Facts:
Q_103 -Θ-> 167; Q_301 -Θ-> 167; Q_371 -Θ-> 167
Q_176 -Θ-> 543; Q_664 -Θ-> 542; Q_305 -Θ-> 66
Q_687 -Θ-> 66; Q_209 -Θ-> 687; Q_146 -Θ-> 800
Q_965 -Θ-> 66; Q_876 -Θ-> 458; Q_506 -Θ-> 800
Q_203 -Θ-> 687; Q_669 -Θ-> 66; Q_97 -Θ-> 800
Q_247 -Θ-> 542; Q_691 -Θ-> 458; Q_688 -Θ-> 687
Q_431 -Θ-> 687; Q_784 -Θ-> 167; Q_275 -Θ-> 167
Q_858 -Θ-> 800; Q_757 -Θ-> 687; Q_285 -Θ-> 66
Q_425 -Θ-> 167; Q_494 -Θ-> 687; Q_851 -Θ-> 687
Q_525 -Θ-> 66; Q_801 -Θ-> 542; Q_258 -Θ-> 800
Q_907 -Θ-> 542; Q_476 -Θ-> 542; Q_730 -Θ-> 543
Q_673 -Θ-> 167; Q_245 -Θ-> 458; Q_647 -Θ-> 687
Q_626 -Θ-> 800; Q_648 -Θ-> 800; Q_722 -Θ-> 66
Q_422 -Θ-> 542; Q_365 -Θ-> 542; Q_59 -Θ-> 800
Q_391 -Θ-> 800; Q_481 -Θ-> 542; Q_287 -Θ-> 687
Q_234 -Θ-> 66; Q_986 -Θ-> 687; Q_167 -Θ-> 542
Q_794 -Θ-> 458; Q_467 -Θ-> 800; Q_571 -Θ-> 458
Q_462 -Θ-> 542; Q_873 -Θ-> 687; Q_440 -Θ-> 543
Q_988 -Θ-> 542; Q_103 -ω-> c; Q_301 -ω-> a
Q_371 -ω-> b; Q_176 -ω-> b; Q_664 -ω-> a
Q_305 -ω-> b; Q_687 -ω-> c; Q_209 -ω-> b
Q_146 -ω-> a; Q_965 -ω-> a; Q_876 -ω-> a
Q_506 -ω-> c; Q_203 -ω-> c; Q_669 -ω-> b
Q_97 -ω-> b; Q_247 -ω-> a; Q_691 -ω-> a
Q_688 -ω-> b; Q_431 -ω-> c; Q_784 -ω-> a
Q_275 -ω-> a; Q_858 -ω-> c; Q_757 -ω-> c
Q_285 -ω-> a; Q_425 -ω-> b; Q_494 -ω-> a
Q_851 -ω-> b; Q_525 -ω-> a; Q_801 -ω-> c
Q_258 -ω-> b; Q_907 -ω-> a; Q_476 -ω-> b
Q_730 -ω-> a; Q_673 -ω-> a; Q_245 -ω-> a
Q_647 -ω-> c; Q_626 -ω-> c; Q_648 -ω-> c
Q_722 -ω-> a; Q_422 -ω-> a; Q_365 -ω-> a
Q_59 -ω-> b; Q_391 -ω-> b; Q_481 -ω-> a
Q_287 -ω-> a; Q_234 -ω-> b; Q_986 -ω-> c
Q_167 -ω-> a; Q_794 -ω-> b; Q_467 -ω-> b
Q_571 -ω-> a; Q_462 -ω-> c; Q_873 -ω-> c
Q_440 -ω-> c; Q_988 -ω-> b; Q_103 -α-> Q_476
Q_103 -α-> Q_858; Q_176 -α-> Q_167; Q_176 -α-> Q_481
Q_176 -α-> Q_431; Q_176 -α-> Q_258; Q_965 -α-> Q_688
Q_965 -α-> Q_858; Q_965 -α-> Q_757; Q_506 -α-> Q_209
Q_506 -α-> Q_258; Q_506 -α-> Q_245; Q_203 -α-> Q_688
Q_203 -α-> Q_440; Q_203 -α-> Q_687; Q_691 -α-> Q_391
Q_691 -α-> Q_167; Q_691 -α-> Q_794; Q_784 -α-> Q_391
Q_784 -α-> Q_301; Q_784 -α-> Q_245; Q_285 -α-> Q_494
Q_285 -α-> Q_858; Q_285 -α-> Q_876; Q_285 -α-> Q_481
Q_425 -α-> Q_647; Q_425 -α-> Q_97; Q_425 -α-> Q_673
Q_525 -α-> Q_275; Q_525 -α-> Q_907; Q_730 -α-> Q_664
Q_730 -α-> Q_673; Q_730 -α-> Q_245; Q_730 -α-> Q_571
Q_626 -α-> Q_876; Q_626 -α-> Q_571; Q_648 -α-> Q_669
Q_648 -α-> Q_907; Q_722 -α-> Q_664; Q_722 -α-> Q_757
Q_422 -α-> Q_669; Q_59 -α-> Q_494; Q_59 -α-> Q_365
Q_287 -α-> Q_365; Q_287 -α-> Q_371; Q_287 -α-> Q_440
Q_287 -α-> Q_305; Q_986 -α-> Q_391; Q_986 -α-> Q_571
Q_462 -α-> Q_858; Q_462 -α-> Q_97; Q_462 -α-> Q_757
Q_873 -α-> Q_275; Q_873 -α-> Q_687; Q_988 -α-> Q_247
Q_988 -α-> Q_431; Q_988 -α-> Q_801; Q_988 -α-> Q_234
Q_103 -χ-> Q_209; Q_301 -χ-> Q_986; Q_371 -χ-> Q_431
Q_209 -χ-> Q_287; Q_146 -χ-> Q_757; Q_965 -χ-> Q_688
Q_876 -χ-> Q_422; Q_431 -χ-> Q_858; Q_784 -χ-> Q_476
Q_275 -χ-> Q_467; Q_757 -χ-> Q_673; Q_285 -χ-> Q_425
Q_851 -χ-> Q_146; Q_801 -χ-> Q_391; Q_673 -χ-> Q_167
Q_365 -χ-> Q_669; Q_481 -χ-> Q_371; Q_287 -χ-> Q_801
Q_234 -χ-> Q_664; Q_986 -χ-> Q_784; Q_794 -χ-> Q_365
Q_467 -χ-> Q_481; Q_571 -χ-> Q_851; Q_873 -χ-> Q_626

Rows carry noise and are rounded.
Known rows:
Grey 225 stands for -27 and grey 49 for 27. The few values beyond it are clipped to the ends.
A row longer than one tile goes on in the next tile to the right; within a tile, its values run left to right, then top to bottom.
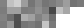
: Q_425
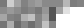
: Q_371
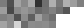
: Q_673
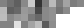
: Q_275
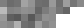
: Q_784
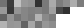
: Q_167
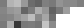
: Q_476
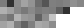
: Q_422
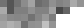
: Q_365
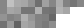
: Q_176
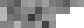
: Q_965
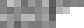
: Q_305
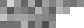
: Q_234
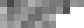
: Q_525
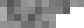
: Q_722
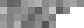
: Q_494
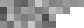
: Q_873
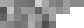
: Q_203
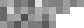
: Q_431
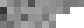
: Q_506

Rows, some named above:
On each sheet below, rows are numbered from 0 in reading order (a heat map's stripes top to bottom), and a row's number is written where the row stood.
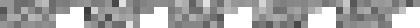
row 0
Q_687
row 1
Q_858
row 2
Q_851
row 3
Q_209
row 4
Q_103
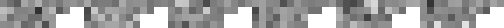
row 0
Q_287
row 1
Q_648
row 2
Q_988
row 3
Q_462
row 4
Q_571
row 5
Q_146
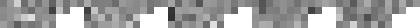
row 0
Q_669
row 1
Q_648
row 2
Q_626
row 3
Q_365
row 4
Q_301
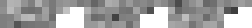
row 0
Q_688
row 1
Q_730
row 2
Q_907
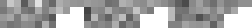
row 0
Q_851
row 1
Q_757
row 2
Q_876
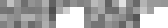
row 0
Q_305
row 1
Q_851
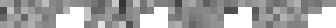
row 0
Q_440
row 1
Q_275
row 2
Q_664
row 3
Q_687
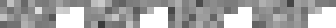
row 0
Q_794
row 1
Q_476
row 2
Q_462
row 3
Q_467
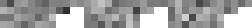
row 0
Q_422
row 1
Q_391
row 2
Q_801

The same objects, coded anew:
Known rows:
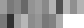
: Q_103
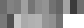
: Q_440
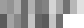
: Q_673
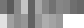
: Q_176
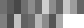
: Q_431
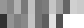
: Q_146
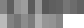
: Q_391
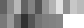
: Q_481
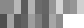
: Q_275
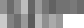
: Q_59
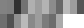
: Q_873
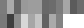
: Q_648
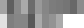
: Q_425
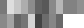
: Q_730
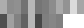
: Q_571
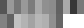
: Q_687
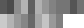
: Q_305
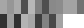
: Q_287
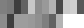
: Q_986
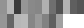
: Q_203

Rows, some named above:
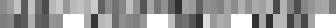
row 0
Q_784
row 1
Q_462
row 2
Q_467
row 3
Q_287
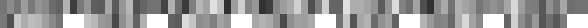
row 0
Q_440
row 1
Q_688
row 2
Q_757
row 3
Q_851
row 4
Q_525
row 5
Q_234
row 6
Q_494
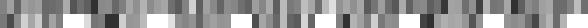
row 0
Q_648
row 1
Q_371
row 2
Q_176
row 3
Q_673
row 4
Q_858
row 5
Q_801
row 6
Q_794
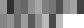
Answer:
Q_209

